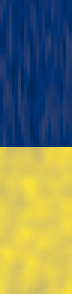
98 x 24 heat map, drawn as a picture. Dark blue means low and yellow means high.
The table splits into 2 rows of 1 panel. Panel 1,1: very low, streaked downward, faint in contrast. Panel 2,1: very high, blotchy, faint in contrast.
